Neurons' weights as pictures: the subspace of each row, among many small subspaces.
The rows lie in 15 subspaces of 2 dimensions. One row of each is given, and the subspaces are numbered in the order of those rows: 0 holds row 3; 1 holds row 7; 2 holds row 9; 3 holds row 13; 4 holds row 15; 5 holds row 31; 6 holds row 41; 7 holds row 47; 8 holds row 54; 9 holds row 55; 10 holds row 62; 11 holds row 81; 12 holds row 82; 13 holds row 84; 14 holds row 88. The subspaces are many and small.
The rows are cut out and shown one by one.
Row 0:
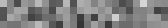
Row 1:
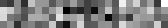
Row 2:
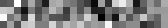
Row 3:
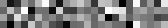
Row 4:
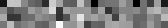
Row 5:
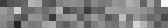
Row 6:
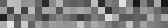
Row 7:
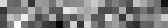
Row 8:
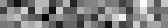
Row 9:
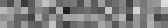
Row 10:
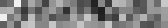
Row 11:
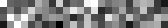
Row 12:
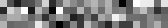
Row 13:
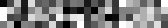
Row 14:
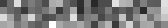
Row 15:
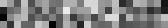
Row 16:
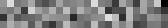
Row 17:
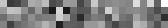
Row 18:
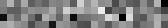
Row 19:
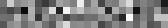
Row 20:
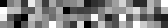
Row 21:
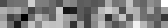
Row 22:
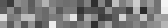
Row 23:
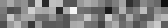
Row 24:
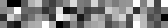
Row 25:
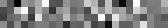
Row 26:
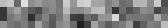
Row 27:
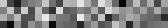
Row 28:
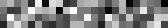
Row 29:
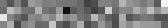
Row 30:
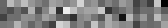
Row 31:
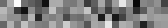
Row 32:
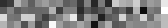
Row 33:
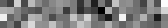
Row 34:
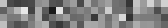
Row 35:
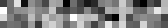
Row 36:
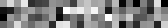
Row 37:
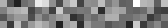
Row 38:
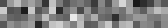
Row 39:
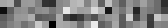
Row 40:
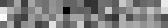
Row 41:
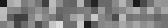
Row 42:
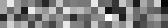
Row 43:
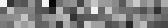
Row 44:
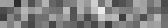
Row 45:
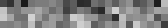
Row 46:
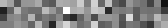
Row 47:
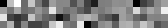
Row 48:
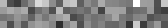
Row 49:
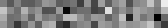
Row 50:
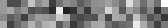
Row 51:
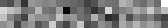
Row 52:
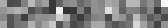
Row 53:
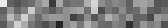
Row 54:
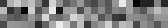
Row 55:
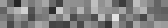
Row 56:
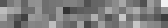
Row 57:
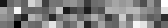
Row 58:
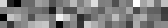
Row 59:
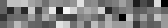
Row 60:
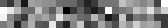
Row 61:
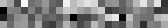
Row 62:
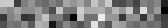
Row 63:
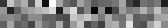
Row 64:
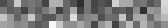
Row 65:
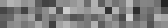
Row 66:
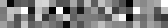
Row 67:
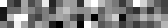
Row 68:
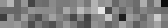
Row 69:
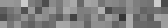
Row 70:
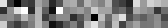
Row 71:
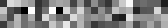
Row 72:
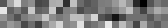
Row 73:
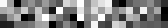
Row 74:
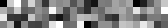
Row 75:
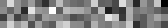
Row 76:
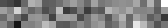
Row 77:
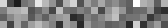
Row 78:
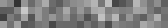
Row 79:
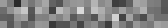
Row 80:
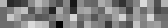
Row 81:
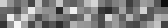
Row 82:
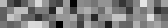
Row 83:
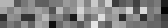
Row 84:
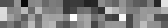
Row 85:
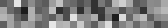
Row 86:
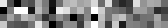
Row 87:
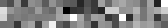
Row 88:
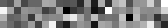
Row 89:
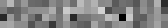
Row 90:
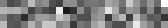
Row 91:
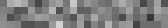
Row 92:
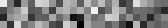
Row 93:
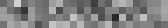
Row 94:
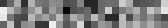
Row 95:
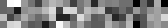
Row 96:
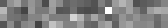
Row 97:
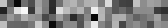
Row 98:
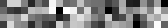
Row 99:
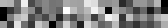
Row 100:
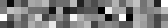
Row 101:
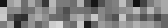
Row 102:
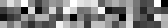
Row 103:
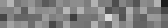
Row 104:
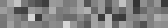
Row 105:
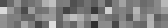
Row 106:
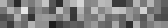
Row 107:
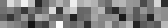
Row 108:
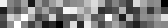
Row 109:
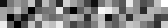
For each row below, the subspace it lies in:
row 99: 4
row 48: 3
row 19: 2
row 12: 8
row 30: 8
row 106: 0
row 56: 6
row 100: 9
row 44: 5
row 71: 2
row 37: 3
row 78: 5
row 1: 3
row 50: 1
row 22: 10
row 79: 9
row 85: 9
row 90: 1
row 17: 6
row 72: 13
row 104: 5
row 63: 11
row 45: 12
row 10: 5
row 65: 2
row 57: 7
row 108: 1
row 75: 0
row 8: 13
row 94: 4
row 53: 11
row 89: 9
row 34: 14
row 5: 7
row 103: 0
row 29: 4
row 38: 8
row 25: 5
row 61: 13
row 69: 13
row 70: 14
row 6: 10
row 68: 5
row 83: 10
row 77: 3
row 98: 1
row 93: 9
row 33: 5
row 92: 3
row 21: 1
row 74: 7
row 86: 14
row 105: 2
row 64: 0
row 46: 14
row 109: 11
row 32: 10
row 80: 12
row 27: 10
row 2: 5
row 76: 7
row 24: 7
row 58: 7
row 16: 0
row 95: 7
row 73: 10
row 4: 6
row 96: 8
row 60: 4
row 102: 13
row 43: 11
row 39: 2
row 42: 0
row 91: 12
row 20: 6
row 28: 11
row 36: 3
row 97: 14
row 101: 6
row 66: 2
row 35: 13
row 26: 12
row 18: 9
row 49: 14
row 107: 12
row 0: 12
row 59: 8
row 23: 11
